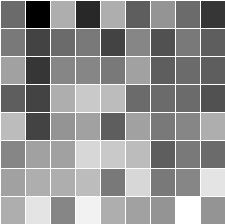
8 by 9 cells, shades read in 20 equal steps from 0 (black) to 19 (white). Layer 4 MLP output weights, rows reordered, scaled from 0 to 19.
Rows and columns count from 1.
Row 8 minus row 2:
4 12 2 9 8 2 5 10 4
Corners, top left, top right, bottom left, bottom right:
8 4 13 11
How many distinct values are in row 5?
8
